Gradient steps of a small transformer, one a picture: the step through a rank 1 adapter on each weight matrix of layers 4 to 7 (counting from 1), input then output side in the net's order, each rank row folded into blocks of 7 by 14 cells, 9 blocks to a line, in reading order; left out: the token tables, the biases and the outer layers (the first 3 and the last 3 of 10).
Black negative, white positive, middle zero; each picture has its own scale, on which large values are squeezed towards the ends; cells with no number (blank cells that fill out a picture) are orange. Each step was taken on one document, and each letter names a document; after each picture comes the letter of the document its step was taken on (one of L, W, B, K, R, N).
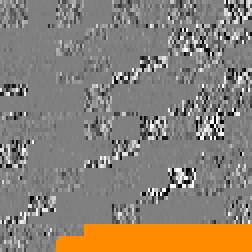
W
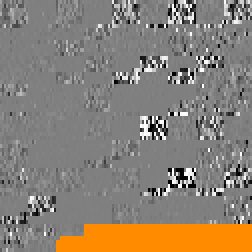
W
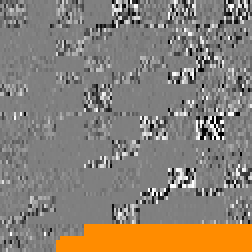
W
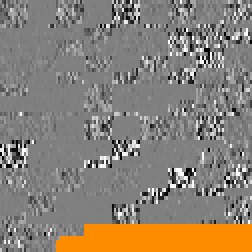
W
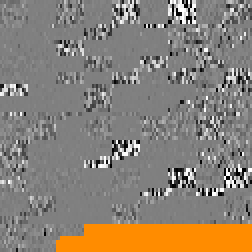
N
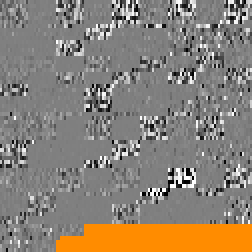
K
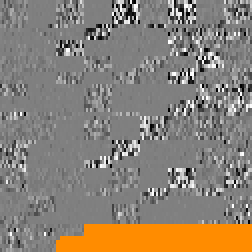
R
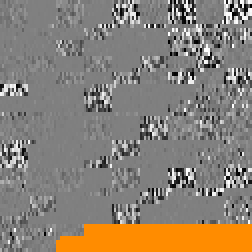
N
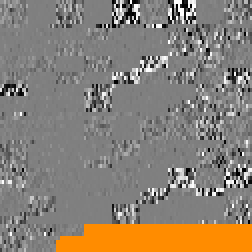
R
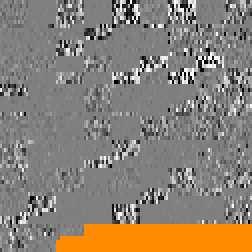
R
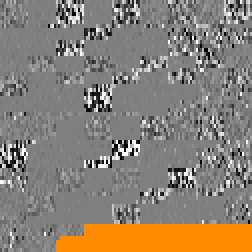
N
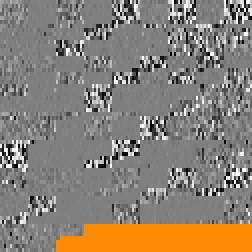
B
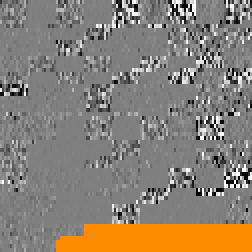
K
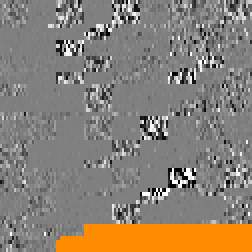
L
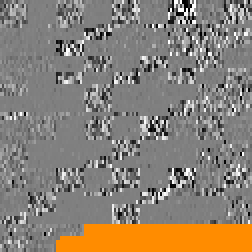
B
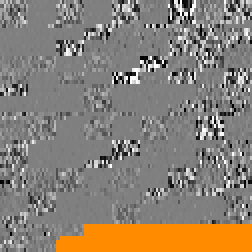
L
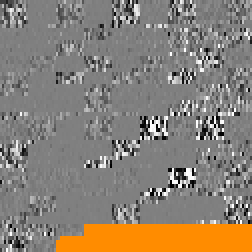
B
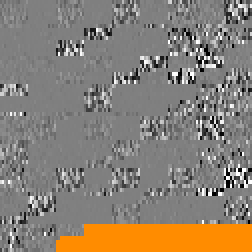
N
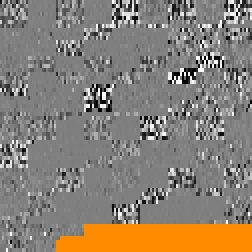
K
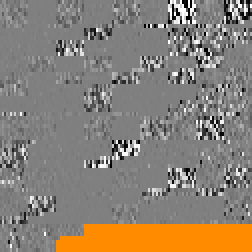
N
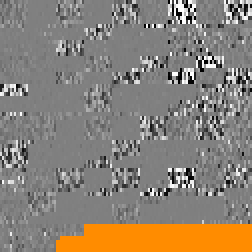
N
